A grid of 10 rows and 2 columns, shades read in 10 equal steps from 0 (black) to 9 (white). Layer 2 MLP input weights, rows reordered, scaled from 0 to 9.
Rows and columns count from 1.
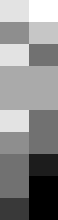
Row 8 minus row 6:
-4 -3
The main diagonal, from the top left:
8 7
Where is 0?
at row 9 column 2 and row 10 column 2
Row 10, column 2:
0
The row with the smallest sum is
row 10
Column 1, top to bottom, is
8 5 8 6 6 8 5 4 4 2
